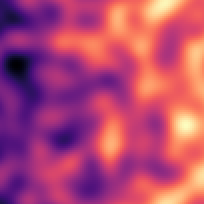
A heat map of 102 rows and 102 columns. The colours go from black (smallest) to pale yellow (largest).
Values rise toward the right. The texture varies smoothly and slowly. No row or column stands out. No regular stripes run through it. No lone cell stands out from its neighbours.
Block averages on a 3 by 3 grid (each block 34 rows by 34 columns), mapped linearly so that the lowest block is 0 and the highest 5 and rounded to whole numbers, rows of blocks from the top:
0 4 5
0 2 5
1 2 4
